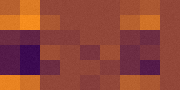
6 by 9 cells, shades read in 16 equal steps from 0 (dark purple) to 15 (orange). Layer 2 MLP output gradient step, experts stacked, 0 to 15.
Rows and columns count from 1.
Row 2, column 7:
10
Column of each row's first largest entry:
2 2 5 3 4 1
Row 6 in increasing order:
6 7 7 7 7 9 10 12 14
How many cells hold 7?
21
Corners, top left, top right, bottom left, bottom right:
10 7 14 7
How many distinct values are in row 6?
6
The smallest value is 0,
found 2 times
